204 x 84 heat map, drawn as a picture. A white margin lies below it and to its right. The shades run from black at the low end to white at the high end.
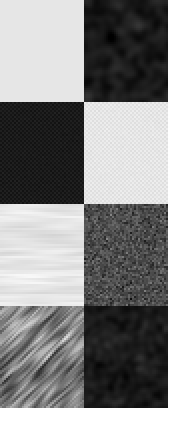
The table splits into 4 rows of 2 panels. Panel 1,1: very high, flat. Panel 1,2: very low, blotchy, faint in contrast. Panel 2,1: very low, checkered, faint in contrast. Panel 2,2: very high, checkered, faint in contrast. Panel 3,1: very high, streaked across, faint in contrast. Panel 3,2: low, fine-grained. Panel 4,1: middling, slanting up to the right, strong in contrast. Panel 4,2: very low, blotchy, faint in contrast.
